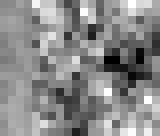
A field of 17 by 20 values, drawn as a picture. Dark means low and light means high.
Seam: vertical, 20% of the way across, the left part calmer. Ninth with the lowest average: middle right. Odd rows or columns: none.
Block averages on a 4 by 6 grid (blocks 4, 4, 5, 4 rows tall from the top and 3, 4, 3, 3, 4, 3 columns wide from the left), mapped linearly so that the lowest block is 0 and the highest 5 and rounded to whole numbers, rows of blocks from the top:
452354
343300
432312
441255
